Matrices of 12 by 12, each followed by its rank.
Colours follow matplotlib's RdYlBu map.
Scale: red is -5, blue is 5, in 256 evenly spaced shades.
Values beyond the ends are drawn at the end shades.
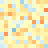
full rank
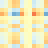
one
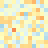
full rank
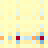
one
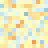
full rank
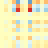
one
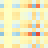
one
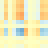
one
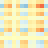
one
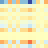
one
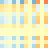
one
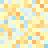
full rank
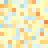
full rank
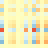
one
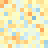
full rank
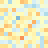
full rank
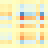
one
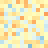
full rank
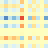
one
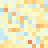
full rank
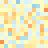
full rank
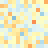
full rank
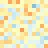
full rank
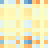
one
